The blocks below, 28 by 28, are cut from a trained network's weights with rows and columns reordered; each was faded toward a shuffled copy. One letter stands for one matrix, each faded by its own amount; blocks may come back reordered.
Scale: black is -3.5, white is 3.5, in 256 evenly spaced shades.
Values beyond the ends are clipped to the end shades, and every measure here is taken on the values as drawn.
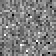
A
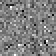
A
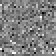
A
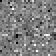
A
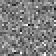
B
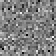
B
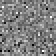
A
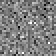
A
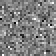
A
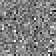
B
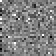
B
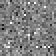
A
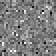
A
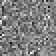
B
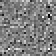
B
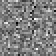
B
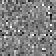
B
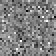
A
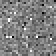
A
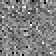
A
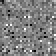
A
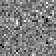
B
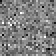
A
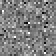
B
